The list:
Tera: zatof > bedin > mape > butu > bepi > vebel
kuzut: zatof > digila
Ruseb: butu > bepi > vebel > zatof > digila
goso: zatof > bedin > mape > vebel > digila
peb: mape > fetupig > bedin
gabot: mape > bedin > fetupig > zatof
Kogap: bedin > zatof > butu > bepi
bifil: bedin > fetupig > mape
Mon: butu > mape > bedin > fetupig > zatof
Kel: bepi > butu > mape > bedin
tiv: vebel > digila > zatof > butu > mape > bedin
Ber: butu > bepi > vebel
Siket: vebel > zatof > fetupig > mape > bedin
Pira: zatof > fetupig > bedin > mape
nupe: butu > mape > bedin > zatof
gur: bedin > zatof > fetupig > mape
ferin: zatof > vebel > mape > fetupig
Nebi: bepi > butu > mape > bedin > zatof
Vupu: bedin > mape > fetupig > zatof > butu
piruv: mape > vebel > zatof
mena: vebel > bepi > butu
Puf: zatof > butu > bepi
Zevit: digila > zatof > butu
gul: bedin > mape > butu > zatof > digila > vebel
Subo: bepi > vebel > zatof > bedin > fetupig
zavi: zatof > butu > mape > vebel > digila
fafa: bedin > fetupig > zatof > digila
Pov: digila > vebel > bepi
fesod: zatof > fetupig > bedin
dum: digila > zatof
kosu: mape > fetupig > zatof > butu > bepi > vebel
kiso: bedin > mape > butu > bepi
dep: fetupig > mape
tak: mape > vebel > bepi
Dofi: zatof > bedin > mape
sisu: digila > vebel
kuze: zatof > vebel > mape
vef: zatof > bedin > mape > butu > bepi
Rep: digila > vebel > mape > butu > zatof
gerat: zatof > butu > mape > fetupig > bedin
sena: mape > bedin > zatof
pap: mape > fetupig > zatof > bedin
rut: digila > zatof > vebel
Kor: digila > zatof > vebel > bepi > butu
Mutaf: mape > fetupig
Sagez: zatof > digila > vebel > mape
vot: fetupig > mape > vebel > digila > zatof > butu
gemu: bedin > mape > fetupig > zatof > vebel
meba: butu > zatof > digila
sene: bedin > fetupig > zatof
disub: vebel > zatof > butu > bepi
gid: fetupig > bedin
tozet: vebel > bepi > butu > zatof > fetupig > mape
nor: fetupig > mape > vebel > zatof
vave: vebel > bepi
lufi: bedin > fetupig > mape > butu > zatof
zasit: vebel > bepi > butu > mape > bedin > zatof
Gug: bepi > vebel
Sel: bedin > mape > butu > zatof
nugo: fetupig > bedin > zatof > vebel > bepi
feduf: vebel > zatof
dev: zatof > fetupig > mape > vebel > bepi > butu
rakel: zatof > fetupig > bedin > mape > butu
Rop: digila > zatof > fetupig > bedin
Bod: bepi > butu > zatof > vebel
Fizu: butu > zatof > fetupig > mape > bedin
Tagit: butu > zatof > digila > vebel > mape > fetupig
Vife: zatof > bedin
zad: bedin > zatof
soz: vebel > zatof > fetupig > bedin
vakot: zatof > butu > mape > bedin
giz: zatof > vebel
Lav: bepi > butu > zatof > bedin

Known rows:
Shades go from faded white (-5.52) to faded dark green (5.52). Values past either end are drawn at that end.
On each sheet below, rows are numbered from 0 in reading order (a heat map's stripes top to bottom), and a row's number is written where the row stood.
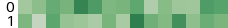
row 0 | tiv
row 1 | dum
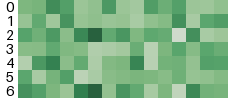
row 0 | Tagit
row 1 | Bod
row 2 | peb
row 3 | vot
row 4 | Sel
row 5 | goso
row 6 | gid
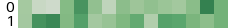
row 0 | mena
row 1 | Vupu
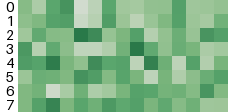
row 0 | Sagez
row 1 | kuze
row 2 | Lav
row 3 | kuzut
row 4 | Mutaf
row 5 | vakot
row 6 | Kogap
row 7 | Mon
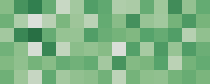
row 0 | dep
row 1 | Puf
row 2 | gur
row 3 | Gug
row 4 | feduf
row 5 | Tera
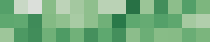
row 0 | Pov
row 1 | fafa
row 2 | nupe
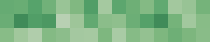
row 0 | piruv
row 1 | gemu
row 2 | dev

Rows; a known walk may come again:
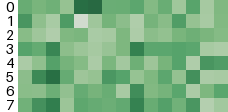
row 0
soz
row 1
giz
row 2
dev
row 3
fafa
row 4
Rep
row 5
bifil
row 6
feduf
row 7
sene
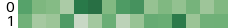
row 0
Vife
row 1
rut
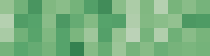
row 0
Dofi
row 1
Nebi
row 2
rakel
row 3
Subo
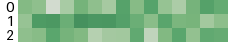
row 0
vef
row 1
Fizu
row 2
vot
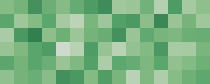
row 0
Pira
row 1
Ruseb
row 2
lufi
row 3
kuze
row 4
piruv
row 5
vakot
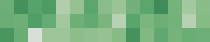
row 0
gemu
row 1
ferin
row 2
nugo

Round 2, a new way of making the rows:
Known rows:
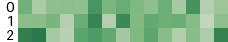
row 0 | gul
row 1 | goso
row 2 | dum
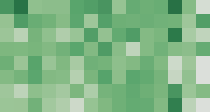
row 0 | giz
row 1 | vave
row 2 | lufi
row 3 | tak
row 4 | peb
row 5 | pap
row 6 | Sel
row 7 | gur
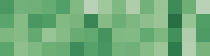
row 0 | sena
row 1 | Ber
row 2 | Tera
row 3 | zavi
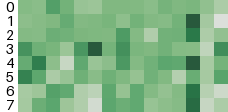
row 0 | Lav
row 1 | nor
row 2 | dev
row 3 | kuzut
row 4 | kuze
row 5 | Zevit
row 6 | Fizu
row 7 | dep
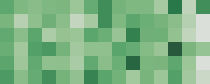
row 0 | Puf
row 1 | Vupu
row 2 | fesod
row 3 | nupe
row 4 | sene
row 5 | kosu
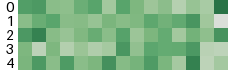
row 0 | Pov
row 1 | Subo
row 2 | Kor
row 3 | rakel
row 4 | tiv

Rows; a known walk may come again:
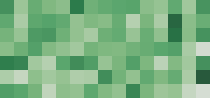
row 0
meba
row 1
Nebi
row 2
zasit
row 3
Subo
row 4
dum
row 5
kiso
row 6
Rop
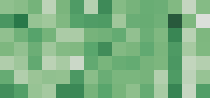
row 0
goso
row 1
giz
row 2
tozet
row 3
Tera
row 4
bifil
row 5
gul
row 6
Sagez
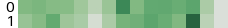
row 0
gemu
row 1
gur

